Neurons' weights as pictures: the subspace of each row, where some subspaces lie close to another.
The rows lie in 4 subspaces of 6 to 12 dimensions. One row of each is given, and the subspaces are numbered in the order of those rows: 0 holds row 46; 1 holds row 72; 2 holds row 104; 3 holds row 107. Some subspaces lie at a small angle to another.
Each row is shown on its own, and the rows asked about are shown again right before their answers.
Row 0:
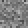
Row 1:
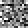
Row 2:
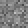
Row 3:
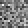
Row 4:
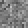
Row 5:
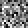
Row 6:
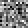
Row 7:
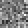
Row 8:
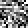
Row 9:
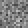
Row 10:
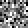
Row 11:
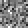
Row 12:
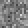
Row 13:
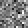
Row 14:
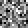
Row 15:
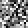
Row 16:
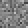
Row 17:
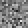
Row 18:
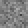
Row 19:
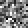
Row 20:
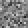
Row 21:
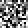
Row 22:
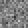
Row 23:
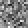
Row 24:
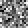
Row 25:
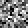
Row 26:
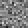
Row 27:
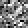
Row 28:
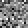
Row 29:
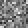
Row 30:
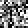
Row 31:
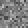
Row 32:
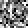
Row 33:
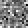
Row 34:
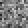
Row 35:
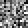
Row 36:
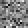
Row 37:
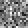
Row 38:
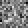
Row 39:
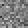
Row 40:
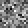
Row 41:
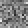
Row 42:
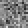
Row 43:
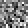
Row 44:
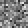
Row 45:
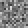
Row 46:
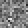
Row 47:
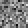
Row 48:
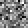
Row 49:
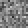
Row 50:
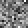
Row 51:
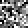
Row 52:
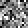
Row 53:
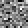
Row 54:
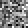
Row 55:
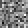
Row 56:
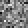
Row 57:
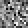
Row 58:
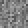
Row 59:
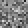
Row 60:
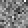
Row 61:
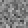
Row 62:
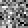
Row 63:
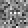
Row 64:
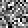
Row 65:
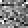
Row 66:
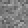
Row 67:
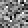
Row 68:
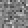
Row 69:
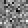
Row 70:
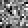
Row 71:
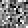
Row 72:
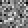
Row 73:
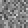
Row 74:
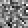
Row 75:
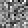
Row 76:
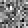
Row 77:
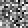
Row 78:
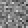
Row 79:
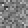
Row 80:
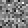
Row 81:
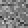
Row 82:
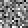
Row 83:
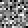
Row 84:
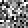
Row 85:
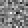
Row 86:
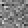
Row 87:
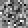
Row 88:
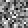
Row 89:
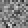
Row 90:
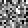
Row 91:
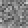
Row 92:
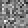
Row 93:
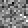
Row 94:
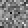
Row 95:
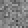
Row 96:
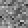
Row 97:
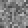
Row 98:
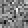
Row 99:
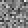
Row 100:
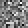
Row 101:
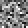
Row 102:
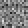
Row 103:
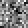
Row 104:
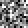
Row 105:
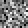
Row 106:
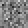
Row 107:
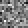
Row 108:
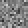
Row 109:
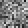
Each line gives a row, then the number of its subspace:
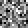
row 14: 0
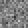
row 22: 0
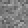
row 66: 3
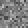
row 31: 2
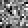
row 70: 2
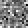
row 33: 1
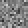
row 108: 3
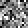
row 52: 2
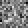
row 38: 1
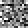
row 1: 3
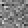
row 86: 3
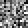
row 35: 2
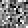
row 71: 0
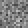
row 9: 2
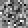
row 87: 3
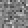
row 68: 2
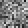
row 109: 2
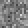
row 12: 3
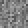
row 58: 0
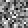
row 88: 0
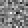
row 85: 2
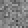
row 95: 2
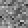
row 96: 3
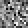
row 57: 0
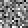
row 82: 2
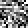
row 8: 1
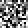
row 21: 0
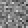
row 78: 1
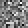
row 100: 2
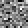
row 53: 2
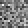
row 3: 3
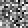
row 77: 2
